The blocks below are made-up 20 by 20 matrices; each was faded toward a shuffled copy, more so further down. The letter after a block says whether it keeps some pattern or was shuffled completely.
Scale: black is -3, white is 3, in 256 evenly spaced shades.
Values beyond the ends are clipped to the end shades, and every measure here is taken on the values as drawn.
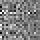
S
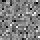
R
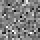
R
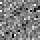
R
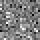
R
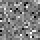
R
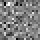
S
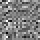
S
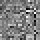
S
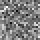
R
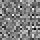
S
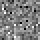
R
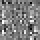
S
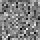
R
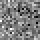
R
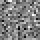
R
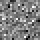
R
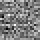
S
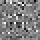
S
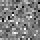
R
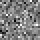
R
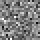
R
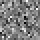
R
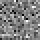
R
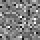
S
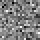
R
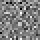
S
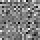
S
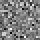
S
